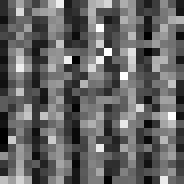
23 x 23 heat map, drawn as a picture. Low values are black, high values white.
Average level on the scale: 40%. Seam: none. Stripes: upright, repeating 5 times.
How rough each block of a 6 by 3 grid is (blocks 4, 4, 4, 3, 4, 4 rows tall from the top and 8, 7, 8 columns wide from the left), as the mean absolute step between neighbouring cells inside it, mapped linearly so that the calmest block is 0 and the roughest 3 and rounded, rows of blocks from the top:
1 1 1 / 1 3 2 / 1 1 1 / 1 0 2 / 1 1 1 / 1 0 0
